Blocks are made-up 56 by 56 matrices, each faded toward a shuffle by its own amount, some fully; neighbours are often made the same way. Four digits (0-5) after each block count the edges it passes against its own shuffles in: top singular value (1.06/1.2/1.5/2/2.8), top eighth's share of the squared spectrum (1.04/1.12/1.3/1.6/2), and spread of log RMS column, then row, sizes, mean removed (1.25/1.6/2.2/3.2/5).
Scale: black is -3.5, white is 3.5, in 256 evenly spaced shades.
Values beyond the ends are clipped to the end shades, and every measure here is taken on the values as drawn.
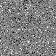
2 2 0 0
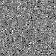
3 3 1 1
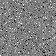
2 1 0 0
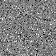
0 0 0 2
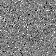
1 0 0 1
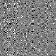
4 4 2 2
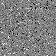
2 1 0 0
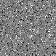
2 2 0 0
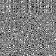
4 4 2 2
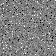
0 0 0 0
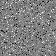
0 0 0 0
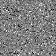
2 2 0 1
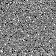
1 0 0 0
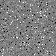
0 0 0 0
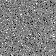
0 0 0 0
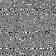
2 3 0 2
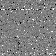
2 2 0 1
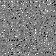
3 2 1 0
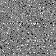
3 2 0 1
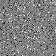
3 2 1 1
